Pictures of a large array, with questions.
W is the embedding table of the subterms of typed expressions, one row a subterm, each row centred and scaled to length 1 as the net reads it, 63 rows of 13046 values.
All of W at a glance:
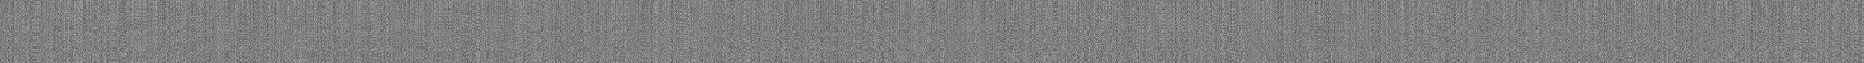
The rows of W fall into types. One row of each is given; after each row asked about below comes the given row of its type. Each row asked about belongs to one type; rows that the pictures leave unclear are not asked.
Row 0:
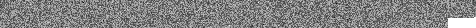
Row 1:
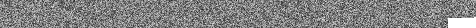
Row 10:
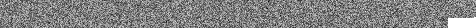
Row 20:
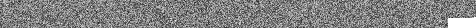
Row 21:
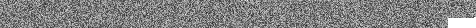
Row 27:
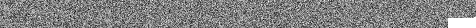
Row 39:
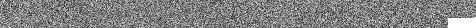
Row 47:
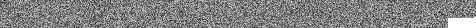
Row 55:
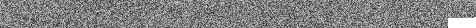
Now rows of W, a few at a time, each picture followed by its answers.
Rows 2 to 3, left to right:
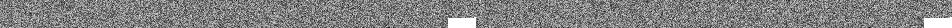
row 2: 1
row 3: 10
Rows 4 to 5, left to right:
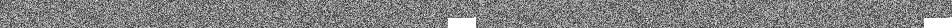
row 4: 0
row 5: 20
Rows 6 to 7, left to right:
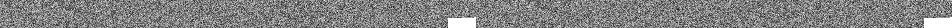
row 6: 1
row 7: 1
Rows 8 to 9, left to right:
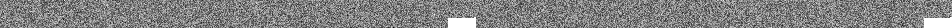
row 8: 21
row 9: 21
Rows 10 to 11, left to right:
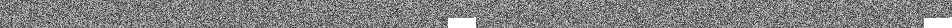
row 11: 20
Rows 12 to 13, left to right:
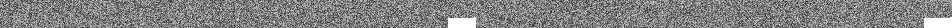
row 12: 10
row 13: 55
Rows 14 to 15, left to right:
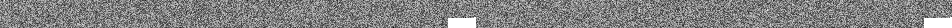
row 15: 1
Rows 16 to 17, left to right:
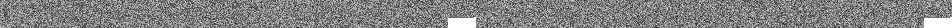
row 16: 39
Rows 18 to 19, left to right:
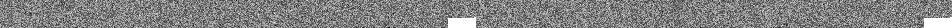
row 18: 1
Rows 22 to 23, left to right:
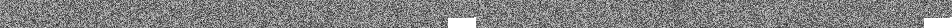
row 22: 55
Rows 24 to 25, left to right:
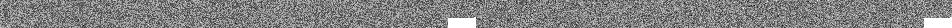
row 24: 39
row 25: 21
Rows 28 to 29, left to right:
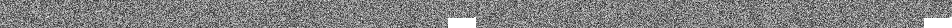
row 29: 27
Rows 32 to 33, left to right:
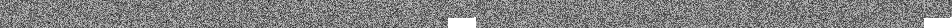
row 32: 10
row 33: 0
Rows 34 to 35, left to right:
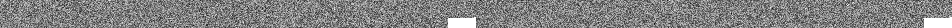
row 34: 39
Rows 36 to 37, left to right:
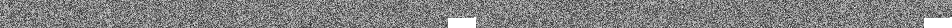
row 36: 27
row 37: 55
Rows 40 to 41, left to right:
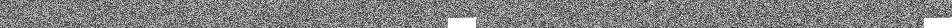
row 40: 47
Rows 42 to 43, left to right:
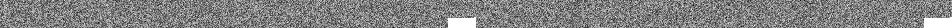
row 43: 55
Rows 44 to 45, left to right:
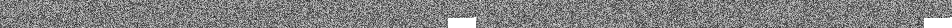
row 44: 20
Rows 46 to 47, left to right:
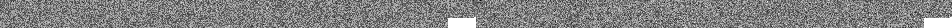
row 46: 0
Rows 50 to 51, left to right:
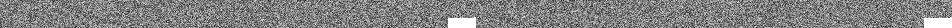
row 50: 10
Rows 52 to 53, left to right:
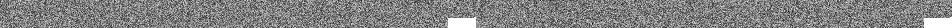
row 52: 0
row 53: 39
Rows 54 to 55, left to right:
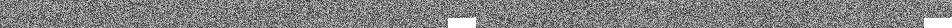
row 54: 20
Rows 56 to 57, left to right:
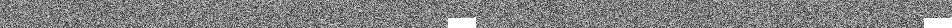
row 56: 47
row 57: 39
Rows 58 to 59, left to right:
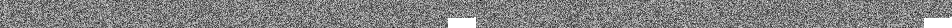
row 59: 47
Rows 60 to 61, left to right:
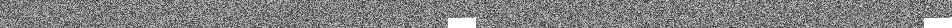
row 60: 47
